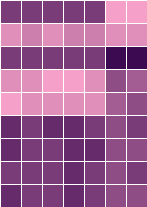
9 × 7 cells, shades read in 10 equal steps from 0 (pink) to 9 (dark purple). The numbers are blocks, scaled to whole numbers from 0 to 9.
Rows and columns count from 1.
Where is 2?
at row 2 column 2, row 2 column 4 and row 2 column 5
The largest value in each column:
7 6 7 7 7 9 9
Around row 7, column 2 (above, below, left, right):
6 6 7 6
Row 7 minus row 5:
7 5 5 6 6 1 0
